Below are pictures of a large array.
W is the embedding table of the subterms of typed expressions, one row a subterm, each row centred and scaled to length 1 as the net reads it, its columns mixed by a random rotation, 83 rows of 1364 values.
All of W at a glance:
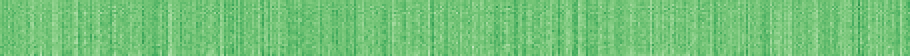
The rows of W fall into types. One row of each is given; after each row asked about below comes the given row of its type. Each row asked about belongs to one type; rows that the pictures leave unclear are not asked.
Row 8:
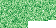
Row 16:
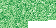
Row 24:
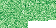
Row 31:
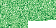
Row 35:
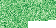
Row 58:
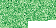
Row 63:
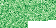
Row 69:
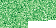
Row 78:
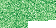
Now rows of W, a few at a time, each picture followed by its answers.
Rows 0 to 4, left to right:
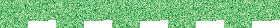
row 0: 24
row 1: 31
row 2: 58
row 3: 24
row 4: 58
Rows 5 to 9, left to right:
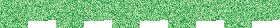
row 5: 8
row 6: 78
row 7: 24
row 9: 58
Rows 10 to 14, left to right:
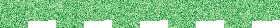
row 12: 58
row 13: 78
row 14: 24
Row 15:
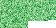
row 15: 8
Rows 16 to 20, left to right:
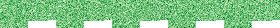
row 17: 35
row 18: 63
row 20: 63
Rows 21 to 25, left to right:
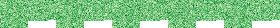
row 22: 16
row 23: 35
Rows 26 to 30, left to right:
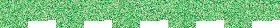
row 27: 69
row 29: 78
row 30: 24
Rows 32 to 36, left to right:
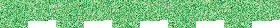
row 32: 8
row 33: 35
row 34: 58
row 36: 58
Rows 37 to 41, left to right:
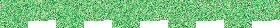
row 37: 35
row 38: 16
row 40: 58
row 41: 31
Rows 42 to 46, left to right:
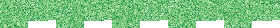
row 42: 58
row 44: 16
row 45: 35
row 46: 24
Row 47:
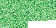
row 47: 78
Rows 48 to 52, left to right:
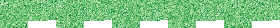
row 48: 63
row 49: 35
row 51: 16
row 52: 63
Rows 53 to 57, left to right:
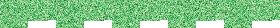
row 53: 58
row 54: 8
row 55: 16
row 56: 16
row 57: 8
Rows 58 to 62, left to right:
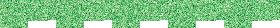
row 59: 16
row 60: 16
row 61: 63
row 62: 35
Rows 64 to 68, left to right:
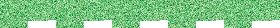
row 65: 63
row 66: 78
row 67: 16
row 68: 78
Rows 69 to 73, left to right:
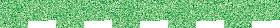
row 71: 69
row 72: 24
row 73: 63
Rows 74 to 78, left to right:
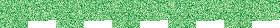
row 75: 24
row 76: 78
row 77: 31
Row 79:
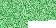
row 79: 24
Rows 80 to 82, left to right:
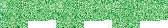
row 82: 69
